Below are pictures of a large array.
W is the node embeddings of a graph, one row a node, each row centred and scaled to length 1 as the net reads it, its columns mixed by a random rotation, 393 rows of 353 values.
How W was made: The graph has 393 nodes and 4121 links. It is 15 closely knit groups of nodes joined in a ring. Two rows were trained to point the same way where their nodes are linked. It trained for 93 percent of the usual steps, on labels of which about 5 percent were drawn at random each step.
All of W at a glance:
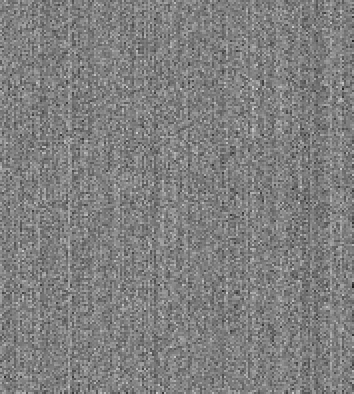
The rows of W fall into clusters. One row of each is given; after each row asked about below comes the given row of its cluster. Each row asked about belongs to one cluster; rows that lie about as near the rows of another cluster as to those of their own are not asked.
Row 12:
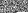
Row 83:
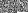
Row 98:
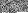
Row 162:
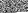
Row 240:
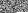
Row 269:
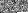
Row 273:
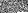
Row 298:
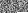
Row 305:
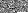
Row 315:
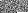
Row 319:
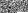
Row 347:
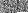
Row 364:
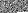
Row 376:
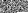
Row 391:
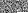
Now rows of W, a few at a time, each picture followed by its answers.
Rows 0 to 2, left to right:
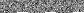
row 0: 391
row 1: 298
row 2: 240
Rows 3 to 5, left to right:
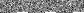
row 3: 376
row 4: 273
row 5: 319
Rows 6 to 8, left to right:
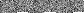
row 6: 315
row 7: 240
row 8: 315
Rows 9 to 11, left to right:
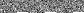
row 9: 391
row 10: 98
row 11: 305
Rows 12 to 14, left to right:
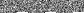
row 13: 269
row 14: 319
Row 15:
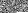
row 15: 240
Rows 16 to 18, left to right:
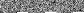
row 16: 269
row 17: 273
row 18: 347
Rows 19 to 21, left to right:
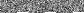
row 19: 162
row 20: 347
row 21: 319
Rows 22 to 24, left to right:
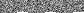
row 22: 315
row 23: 12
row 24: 162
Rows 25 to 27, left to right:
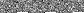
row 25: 391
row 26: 269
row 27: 391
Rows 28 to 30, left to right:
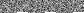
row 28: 240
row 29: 83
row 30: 162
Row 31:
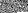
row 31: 273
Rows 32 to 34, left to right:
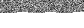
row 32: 376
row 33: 98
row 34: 162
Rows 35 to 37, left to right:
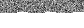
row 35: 315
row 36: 319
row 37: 98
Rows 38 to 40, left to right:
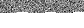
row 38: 376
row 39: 298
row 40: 315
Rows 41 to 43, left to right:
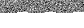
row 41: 364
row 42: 12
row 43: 273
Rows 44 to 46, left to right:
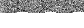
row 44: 347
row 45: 315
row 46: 12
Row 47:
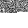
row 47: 305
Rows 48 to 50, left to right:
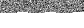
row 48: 273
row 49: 376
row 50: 162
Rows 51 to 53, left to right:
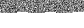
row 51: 305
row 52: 162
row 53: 376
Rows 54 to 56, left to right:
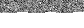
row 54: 98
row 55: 269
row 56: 162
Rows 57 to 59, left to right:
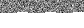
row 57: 273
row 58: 273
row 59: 391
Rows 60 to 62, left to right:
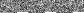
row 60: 98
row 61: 319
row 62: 319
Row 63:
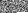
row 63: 12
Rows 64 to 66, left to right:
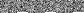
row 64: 83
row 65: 12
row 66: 347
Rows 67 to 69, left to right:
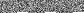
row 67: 273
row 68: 364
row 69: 162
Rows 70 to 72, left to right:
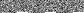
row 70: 98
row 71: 162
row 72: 376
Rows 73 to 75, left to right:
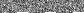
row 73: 98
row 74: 347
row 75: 319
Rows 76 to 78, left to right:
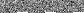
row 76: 364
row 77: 315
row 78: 391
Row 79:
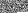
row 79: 273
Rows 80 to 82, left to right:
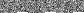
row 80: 83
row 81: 376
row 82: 83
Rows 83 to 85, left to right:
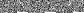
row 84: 83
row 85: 319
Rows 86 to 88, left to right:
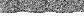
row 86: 347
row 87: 347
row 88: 12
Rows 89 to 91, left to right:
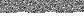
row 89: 12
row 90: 273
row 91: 162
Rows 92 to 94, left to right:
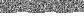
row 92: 376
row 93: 391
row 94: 376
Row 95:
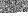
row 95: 240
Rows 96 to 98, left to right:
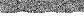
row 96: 347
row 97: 391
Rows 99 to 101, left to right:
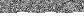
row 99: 269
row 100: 83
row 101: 98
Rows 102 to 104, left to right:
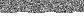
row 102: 305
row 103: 391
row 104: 319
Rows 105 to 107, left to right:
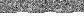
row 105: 319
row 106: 347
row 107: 12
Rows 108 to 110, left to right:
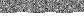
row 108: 240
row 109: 347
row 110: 391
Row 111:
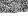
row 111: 98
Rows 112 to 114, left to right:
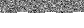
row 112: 305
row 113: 391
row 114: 12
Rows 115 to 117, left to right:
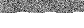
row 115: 347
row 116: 98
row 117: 315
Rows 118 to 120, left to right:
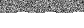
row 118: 12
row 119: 83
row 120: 273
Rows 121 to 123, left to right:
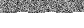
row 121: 347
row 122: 376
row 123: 98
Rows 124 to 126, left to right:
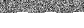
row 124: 376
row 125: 12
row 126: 298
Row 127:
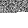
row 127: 12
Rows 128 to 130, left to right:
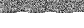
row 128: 347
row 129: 347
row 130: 391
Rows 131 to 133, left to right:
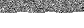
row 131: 305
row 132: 305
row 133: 162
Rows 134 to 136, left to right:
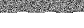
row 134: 83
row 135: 83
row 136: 269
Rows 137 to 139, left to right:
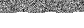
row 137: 240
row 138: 347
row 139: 273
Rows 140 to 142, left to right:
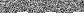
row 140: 364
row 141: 315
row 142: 273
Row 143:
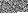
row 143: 273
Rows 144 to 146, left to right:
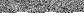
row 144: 98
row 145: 12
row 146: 364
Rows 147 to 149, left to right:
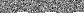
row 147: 364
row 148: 391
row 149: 269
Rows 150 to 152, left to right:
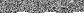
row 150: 12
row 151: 162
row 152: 364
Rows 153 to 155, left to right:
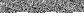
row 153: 364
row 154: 364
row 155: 98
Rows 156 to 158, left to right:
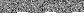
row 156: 315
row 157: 240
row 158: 240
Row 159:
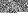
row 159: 98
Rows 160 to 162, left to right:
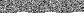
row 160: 12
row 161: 391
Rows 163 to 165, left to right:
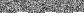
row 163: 98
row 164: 315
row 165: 83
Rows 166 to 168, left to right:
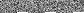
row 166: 315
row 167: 162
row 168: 273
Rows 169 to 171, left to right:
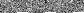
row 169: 98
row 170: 347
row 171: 364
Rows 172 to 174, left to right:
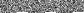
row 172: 376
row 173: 298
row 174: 347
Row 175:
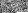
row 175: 98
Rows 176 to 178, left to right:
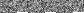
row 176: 319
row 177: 315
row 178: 319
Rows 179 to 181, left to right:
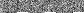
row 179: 347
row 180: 240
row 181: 315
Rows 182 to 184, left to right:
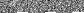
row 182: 319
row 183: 269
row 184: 240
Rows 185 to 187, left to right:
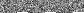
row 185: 298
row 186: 240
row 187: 319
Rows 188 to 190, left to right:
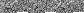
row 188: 364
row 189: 315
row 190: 364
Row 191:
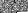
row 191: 269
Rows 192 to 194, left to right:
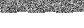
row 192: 305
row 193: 305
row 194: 364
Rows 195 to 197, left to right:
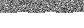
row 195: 162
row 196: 273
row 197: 364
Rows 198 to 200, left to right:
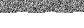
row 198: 364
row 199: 364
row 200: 83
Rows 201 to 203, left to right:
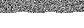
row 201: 376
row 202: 162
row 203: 162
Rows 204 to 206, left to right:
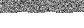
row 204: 269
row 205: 376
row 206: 391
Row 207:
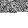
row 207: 98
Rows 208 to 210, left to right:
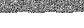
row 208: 364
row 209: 162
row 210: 12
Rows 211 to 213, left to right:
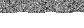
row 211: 240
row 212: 315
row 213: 347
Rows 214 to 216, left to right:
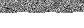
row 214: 364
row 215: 298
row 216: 305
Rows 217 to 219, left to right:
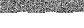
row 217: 269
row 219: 364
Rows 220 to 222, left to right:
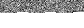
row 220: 98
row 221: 298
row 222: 269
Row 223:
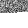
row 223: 364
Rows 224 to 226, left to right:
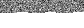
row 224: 376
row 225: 269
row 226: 273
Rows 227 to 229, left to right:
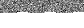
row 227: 269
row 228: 240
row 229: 273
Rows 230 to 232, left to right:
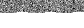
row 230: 240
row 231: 83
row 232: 347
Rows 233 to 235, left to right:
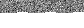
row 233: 315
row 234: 273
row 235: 240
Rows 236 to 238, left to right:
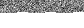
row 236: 12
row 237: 298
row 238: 364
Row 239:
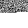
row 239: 305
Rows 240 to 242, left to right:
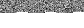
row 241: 315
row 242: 305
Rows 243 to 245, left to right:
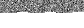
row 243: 269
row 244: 240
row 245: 376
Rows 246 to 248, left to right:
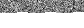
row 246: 98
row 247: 315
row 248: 347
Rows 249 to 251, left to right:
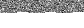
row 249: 305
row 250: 298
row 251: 391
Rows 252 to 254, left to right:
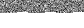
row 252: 364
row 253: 391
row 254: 391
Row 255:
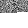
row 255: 315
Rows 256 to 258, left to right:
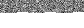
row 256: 162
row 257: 98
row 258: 347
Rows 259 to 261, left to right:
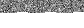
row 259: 391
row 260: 240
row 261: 305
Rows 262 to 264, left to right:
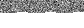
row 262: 391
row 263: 273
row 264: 315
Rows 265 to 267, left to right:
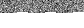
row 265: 240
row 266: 269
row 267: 376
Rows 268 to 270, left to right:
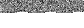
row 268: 347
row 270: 315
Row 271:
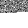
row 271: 12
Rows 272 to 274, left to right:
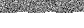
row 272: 364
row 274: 364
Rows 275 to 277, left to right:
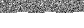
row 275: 376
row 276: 319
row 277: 364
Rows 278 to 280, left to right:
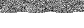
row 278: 305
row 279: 347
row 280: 162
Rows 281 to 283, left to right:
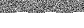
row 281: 391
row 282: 315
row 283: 298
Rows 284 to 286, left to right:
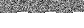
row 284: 269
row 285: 269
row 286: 315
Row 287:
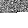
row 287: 269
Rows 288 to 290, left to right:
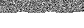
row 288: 12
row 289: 273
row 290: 162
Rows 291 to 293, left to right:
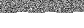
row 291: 162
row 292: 305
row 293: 305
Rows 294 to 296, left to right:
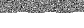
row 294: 83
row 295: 162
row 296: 376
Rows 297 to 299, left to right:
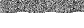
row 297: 347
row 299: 347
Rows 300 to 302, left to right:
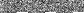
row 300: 347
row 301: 269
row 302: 319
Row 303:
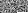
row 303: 315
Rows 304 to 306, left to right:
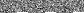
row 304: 391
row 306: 319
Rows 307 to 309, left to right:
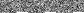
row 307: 98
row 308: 319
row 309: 83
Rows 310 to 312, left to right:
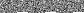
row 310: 298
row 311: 364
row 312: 391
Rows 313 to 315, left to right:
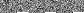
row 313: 376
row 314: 305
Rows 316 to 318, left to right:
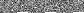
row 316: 269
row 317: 162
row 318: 298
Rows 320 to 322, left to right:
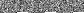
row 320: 269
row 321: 162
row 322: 298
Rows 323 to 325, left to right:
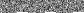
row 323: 240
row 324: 83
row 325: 376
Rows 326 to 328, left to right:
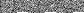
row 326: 315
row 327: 162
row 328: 305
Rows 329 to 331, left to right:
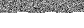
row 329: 83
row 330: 364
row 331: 98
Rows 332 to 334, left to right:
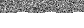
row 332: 12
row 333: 364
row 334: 315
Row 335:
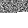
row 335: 298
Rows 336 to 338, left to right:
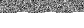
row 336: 12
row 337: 376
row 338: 98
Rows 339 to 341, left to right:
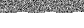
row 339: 12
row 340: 376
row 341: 12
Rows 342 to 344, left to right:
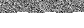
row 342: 273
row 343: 98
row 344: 12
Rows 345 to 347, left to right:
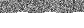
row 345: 273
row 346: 240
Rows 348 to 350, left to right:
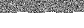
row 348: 319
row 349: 391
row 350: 83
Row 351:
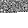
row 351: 391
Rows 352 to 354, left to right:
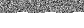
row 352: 298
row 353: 376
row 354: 12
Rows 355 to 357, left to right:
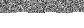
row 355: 376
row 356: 315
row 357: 240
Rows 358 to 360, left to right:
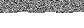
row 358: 269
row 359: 305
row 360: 12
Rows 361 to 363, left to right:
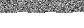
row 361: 298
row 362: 269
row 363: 364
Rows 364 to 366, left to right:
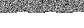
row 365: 269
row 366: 12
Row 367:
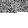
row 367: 98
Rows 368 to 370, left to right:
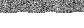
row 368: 162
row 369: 315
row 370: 347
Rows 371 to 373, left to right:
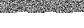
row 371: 364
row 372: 12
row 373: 391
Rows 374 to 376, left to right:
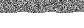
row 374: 298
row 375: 162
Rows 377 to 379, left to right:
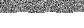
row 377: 376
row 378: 319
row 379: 315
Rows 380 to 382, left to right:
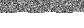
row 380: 298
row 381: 240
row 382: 319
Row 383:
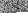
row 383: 347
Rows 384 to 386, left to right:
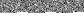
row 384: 98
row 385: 315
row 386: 298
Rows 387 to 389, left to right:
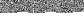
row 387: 269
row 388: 315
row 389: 364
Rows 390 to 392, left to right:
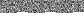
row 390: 12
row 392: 391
